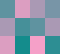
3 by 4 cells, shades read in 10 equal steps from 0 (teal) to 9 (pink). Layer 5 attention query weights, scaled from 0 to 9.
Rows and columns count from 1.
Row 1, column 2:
8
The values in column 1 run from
3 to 8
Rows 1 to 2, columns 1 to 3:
3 8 6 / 6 2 3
